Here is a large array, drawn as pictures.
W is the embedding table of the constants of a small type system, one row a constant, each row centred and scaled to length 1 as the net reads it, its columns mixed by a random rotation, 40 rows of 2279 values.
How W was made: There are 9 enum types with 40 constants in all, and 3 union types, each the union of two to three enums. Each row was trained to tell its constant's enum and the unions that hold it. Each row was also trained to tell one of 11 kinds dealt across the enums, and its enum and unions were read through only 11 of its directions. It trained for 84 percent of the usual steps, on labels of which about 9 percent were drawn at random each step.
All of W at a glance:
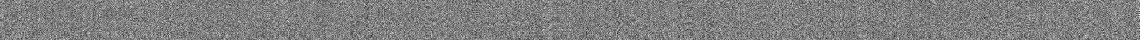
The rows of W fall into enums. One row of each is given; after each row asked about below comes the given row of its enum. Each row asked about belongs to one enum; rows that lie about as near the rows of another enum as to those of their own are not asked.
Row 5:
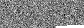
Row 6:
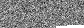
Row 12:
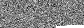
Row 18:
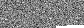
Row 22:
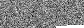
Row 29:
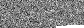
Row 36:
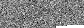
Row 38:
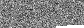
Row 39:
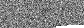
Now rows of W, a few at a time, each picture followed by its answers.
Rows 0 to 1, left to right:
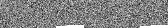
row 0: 22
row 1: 12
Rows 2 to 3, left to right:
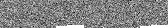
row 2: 36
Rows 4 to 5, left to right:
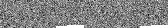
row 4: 39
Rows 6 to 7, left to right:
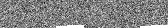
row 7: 36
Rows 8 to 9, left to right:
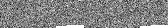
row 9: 5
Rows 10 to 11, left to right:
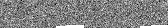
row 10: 12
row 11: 38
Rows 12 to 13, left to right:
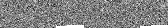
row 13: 38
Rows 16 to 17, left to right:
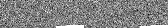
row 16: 22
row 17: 5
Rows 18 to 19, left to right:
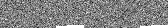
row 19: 36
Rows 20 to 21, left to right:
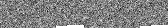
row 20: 38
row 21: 18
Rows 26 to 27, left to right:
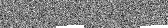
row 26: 39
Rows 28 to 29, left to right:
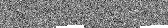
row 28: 38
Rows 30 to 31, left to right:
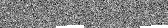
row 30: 12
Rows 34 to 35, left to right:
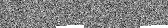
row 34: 12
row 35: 36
